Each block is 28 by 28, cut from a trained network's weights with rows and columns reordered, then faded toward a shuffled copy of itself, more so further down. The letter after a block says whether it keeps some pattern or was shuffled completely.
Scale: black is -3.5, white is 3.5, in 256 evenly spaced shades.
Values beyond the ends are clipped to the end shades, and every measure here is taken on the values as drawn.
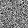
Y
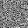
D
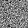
Y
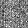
D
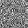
D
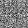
D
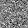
Y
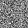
Y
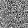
D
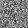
D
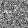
Y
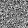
Y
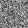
Y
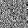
D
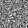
Y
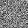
D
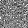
Y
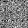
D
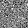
Y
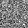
D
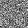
D
